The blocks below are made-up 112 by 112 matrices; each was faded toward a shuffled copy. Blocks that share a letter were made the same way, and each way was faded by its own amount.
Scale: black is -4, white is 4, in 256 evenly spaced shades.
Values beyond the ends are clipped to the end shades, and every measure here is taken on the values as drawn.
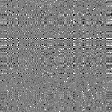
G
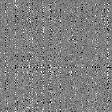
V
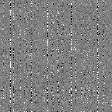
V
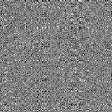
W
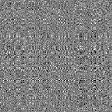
W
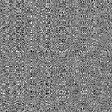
W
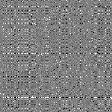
G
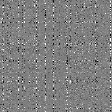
V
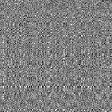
W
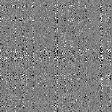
V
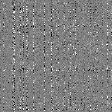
V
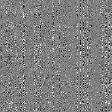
V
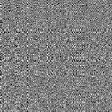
W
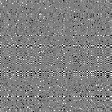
G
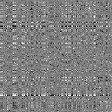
G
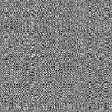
W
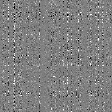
V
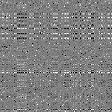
G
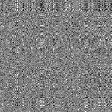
W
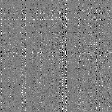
V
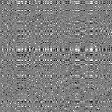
G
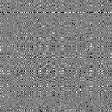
G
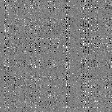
V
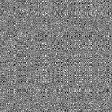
W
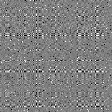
G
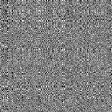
W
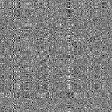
W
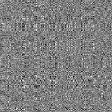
W
